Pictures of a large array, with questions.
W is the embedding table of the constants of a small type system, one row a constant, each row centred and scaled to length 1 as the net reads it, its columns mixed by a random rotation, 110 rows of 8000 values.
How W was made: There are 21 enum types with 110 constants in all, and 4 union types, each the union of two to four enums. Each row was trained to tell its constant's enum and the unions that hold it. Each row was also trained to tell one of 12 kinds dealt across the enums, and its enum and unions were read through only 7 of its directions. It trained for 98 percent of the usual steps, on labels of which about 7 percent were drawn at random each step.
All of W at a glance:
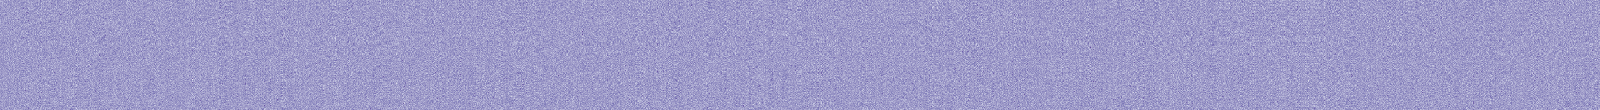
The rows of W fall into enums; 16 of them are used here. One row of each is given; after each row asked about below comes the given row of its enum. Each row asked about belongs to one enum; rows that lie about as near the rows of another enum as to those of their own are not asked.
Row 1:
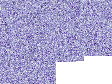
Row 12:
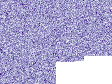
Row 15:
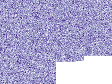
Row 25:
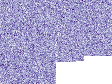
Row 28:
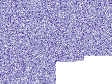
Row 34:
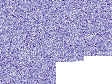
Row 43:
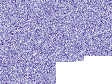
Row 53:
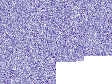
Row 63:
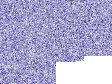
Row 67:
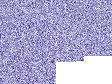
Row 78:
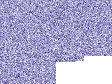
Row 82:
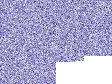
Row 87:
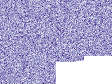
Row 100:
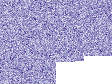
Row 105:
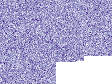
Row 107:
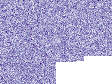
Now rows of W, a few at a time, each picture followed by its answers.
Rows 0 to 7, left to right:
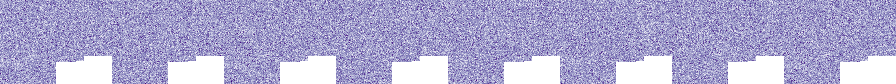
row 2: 53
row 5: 105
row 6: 82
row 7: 53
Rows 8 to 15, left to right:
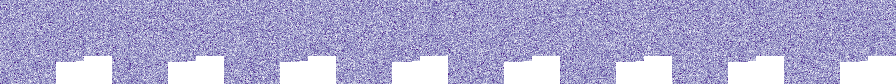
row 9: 82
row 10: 67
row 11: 105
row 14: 12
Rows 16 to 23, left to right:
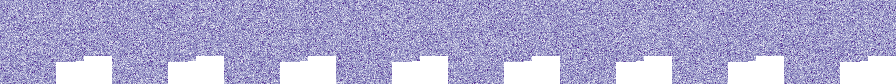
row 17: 53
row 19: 100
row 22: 28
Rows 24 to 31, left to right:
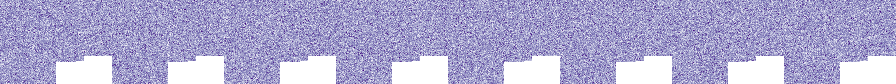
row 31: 34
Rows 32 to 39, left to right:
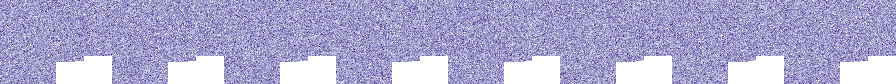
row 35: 100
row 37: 63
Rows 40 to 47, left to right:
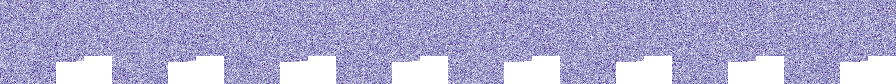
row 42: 15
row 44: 43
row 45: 53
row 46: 82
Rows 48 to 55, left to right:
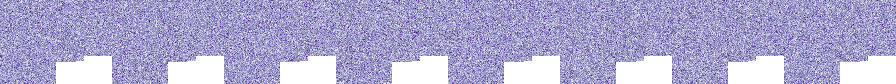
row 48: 78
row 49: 53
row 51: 100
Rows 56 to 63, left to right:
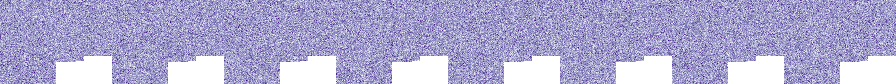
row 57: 105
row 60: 25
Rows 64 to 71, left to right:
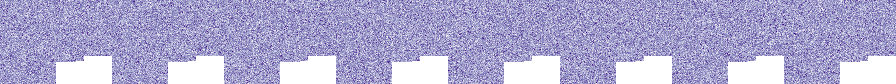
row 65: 15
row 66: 87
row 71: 43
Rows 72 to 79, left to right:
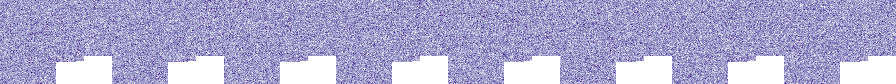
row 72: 107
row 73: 107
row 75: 78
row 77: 67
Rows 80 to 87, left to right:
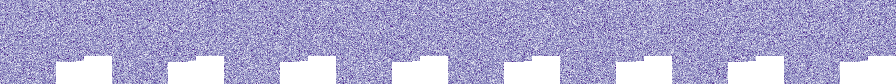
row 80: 87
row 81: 105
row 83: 28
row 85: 67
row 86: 107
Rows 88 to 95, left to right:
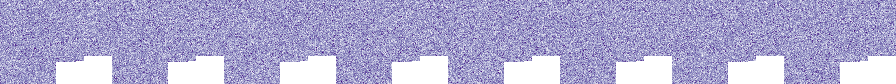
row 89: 107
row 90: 28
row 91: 107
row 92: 15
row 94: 87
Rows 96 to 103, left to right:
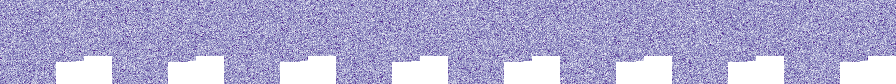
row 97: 105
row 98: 87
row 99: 82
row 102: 82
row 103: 87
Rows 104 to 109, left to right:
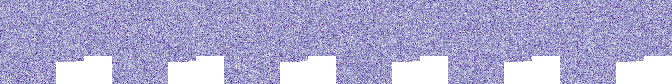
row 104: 67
